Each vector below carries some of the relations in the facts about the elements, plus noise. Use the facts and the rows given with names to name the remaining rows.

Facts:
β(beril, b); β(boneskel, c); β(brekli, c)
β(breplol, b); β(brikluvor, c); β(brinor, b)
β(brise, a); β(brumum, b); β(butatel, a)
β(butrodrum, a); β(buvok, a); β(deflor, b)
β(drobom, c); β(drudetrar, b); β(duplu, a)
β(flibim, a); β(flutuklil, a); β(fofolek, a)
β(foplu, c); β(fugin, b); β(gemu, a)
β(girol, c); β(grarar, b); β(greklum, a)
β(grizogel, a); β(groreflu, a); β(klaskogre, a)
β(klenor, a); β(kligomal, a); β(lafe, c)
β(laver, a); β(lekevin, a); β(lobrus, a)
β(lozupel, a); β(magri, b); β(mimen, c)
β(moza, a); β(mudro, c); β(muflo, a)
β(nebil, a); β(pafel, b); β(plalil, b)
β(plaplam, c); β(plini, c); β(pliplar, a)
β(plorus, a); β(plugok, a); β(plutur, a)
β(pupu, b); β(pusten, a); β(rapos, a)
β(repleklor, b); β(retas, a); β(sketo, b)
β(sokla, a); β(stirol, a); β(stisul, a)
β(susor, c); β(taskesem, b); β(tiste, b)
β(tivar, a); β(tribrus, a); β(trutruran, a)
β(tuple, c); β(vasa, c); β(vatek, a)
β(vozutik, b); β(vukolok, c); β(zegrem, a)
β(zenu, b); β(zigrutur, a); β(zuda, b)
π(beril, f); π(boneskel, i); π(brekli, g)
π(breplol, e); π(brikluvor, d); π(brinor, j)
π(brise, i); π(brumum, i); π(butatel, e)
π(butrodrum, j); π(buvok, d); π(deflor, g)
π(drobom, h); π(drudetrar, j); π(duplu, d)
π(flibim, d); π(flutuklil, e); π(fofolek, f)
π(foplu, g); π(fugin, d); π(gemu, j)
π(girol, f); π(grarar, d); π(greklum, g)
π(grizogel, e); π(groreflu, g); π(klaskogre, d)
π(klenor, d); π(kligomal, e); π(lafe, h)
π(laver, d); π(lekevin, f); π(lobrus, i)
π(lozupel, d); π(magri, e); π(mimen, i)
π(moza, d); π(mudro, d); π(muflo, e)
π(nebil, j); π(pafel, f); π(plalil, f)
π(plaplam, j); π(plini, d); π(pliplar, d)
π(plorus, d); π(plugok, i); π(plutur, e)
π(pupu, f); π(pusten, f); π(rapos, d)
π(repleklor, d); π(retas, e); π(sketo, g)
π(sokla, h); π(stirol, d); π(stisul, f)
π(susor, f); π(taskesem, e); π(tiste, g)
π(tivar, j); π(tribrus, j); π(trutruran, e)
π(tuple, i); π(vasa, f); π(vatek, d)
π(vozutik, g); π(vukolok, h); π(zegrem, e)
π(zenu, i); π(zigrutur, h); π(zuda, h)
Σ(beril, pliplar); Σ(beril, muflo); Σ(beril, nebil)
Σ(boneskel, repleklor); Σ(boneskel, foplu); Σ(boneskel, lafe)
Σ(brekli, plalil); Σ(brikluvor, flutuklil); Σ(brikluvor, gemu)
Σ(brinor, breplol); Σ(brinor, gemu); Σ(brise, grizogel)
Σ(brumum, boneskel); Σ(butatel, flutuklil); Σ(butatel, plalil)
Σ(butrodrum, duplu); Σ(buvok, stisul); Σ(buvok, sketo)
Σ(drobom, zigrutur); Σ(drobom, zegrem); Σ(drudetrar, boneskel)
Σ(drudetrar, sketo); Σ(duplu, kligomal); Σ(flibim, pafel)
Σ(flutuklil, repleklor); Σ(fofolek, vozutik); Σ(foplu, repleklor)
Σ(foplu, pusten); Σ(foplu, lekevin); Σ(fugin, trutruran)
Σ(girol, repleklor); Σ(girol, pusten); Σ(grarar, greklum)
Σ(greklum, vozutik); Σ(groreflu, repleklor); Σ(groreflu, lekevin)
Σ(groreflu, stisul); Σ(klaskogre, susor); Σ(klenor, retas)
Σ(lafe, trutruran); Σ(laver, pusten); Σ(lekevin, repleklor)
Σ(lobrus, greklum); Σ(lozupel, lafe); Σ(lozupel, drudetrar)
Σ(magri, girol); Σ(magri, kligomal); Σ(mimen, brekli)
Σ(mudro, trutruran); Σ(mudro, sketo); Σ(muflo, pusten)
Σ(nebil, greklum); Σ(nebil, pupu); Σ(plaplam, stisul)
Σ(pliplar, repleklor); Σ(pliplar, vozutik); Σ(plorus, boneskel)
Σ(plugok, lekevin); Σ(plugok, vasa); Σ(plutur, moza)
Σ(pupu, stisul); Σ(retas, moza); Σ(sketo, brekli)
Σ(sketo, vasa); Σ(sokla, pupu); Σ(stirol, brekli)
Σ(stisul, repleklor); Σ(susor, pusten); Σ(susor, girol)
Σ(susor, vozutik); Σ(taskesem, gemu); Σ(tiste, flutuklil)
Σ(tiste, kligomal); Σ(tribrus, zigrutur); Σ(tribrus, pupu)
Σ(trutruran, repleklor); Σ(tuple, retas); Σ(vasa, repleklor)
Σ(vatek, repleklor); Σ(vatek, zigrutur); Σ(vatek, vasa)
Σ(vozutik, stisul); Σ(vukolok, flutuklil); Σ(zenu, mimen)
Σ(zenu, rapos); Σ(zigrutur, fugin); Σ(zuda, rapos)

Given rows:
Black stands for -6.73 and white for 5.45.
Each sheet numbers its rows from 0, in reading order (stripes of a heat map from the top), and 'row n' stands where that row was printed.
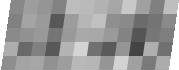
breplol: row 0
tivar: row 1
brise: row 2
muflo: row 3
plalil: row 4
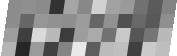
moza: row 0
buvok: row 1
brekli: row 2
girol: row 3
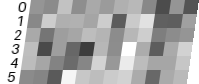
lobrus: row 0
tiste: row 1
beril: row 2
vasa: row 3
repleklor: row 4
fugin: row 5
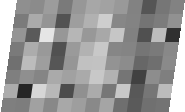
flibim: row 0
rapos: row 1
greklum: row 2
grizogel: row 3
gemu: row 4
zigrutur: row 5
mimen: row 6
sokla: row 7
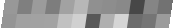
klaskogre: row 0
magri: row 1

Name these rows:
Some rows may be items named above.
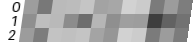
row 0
grarar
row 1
butatel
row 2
grarar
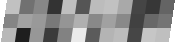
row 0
retas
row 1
butrodrum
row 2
girol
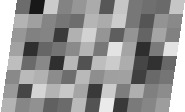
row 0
plaplam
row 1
vatek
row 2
pusten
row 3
boneskel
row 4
retas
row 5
butatel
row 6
vozutik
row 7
stisul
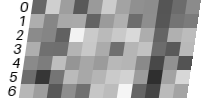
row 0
kligomal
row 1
stirol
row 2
fugin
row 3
brumum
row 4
lobrus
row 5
lafe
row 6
trutruran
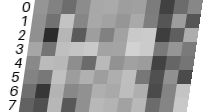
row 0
lozupel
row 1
fofolek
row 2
tuple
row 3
grarar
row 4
butatel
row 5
nebil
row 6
drobom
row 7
plini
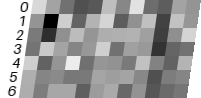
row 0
lekevin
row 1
susor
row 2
mudro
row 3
duplu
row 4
sketo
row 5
plugok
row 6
stirol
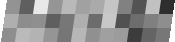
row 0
greklum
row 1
groreflu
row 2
butatel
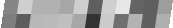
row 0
tiste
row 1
pupu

